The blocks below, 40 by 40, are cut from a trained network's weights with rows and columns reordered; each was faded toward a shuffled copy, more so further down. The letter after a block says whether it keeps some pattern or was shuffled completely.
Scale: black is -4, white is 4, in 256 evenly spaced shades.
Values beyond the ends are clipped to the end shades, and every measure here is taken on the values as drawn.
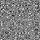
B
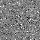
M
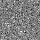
M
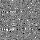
B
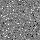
M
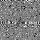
B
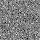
M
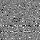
B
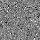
B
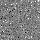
M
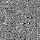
B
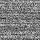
B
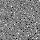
M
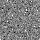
M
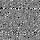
B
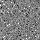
M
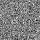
B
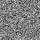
M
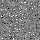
M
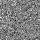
M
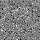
M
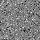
M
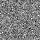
M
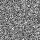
M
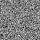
M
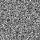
B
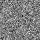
M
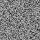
M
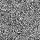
M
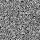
M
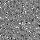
M
